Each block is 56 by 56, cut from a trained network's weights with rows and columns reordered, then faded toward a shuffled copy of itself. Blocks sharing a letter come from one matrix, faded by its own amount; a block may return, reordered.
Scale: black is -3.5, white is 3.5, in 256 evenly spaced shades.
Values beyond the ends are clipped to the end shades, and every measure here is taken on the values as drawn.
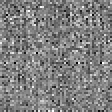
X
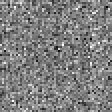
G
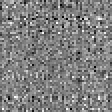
X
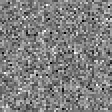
G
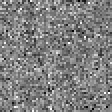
G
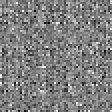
X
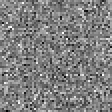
G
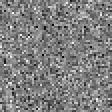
G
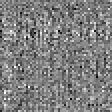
X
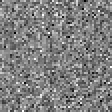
G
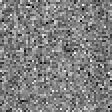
G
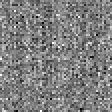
X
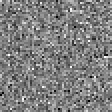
G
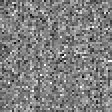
G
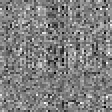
X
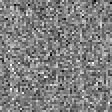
G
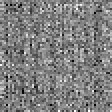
X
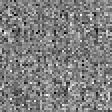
X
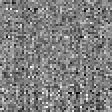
X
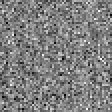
G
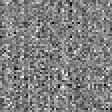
X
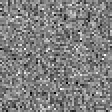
G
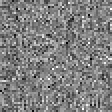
G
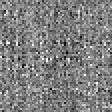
X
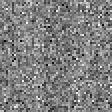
G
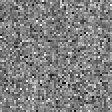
G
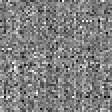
X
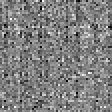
X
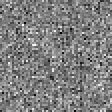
G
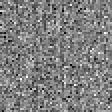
G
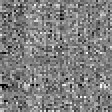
X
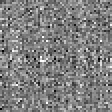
X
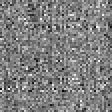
X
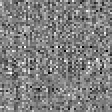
X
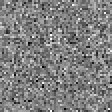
G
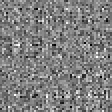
X
